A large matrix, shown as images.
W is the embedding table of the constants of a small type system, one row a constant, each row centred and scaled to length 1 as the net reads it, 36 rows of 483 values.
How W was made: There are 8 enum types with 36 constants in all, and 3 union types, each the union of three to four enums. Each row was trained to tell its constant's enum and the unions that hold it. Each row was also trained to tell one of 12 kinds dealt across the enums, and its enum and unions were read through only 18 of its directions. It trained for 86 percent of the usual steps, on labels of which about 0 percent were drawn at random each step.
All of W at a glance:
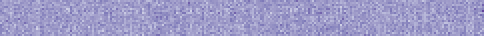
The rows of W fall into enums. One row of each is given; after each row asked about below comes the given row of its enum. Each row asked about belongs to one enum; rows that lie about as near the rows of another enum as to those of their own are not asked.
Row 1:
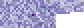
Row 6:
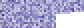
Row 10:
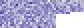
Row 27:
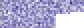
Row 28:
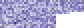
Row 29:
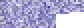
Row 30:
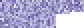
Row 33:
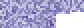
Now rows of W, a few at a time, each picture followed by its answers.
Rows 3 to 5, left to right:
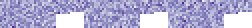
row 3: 10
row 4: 33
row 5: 27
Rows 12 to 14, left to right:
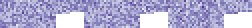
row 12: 30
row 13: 30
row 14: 1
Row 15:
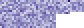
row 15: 6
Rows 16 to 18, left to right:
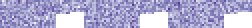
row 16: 10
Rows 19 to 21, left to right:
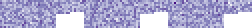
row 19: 1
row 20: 6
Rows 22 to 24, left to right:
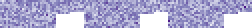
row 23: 27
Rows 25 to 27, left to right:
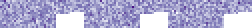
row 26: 29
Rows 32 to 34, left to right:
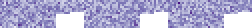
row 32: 10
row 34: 30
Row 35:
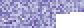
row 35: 1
